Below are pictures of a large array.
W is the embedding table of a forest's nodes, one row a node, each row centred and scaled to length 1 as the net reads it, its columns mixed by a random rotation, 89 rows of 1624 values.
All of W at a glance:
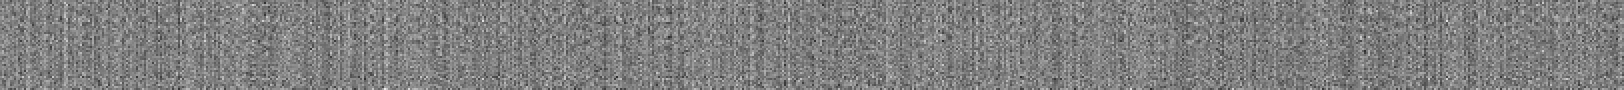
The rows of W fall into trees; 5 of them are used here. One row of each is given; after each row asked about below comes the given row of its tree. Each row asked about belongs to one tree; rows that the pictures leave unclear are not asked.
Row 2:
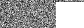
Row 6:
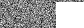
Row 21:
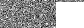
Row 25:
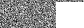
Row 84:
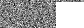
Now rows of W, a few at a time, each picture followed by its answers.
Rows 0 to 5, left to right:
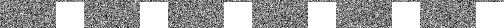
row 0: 25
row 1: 84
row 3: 84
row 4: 21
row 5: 21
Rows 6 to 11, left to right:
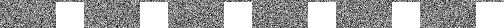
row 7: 84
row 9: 25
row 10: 25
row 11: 84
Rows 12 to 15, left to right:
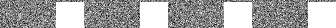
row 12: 25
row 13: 84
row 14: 2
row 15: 84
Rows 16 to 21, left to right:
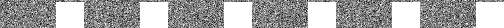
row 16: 2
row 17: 21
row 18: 21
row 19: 21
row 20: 21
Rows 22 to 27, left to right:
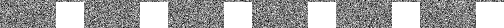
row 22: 25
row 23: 25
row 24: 6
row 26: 84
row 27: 6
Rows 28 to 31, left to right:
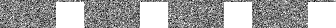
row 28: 21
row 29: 84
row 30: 21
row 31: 2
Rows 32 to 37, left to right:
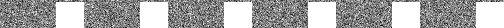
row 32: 2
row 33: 21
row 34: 25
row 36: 25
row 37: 25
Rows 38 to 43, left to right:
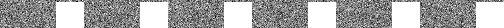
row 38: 6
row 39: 25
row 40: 21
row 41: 21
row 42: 21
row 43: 6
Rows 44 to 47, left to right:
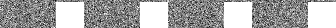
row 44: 21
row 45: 25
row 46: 25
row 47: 2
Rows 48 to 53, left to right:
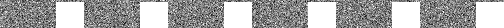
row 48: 84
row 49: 6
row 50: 25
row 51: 2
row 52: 21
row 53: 25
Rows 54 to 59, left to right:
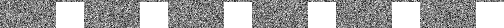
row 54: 25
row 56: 84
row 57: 6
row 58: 6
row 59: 21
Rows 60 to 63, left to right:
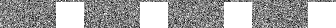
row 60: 84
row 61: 25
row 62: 25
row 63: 21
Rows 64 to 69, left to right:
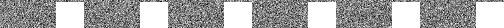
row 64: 84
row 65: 6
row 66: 84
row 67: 25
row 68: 21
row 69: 25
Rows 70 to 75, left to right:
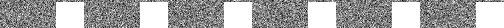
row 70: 25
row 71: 84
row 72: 2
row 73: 21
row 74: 84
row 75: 2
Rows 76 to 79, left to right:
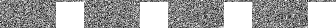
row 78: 21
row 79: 21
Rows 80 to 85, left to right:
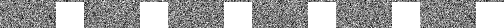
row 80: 84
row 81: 6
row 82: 84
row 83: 6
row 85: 84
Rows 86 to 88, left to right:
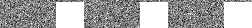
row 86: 25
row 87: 21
